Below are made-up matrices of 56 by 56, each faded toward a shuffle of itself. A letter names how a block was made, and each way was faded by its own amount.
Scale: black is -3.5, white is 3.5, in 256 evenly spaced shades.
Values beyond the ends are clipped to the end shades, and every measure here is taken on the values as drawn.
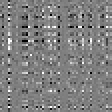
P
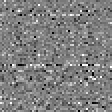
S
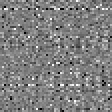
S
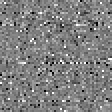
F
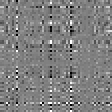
P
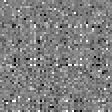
S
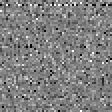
F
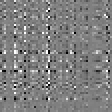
P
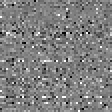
S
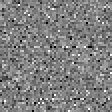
F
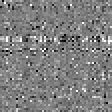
S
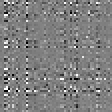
P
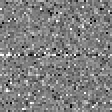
F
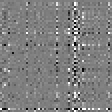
P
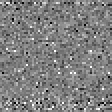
F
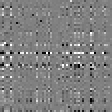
P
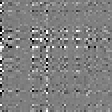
P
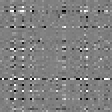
P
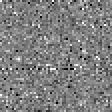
F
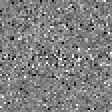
F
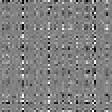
P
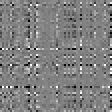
P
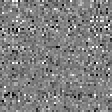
S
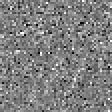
F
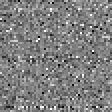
F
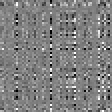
P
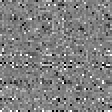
S
